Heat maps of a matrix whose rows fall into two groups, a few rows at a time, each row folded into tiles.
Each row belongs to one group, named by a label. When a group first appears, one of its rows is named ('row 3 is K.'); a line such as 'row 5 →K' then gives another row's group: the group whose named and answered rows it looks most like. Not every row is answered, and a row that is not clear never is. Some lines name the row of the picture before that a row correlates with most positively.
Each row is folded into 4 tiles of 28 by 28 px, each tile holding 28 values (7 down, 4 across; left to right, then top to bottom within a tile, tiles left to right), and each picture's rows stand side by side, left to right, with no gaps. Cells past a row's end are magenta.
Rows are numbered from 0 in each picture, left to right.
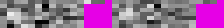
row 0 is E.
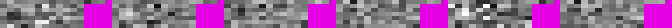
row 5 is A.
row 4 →E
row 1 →E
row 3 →A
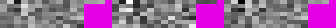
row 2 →A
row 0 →A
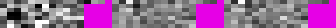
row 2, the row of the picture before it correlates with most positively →1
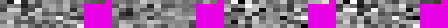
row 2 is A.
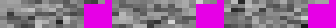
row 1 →E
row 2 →A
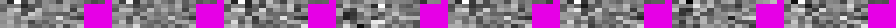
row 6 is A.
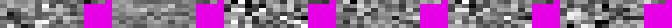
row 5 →E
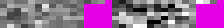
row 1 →E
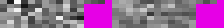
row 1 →E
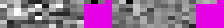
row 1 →A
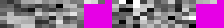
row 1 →A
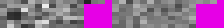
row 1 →A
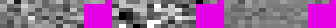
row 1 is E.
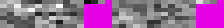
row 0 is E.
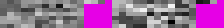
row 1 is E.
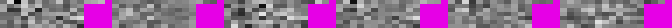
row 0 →A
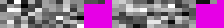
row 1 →E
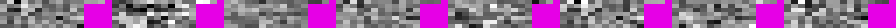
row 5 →A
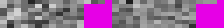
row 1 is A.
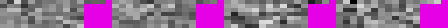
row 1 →E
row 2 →E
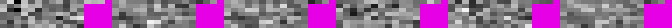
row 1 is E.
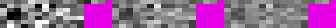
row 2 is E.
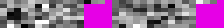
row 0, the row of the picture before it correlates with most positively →0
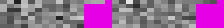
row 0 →A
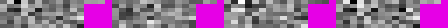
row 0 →A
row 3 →A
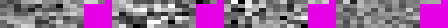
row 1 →E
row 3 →A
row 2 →A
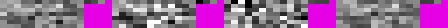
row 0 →E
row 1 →E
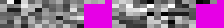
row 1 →E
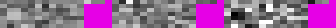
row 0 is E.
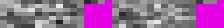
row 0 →E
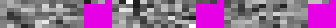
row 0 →E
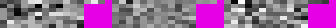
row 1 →A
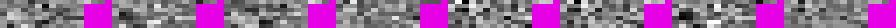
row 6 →E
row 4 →A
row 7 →A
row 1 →E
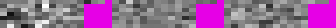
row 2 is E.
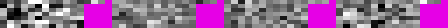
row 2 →A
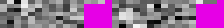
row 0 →A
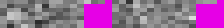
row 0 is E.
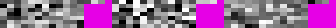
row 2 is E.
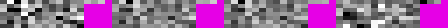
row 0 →A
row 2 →A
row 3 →E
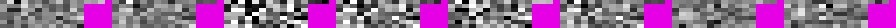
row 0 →A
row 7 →E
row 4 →A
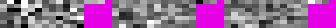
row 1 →E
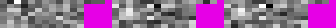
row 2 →E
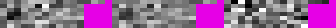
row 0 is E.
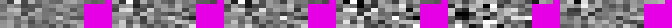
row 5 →A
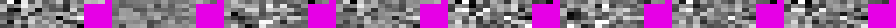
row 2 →E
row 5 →E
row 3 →A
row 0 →A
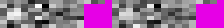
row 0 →E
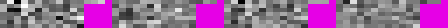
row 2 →A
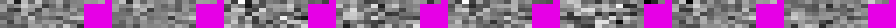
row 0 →A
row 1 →A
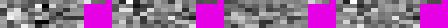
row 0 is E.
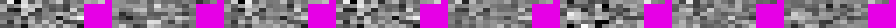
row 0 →A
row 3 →A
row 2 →A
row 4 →A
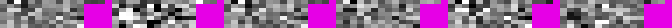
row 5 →E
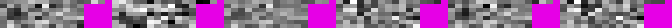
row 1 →E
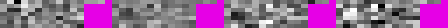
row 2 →E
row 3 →E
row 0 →A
